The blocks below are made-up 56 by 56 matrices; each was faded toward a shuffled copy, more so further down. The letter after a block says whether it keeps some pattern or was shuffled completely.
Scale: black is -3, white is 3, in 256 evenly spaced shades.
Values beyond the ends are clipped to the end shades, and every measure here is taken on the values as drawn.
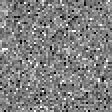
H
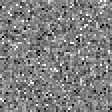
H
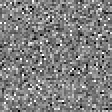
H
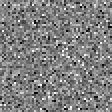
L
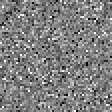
H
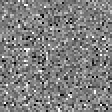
L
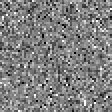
H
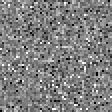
H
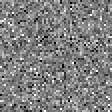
L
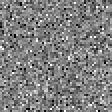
H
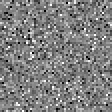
H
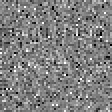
L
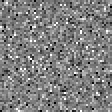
H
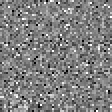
L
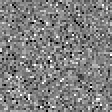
H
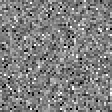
H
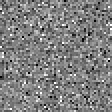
H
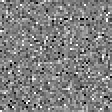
L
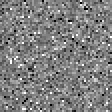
H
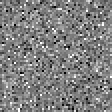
H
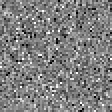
H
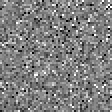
L
